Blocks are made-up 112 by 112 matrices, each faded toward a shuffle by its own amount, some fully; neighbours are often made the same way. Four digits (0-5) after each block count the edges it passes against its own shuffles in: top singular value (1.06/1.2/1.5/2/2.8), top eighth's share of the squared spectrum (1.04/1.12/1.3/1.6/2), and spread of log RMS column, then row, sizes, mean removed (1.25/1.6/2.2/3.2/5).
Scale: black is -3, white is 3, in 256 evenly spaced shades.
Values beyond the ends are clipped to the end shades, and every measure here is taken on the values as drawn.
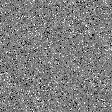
1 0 0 0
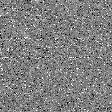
3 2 1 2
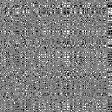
5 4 3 3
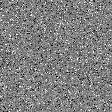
0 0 0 0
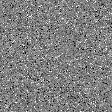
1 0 1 0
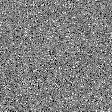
0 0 0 1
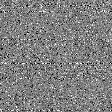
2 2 0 3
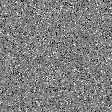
0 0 0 0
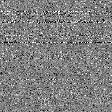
2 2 0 4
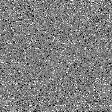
1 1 0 2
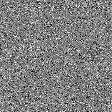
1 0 0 2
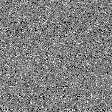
1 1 0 2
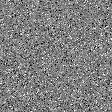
0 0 0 0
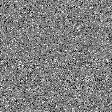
0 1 0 2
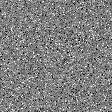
0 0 0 1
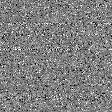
1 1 0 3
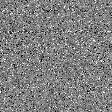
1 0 0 2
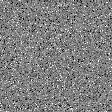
0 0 0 0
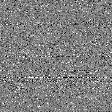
2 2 0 3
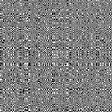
5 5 4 4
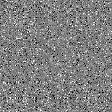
4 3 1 2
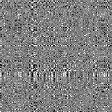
5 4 3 3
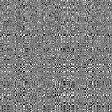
5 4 4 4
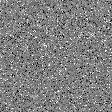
2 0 0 0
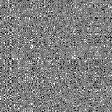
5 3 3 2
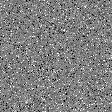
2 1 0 0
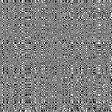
5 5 4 4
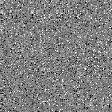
4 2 1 1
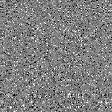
4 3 1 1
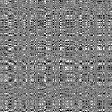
5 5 4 4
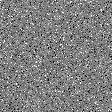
2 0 0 0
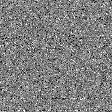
0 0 0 2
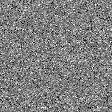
0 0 0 2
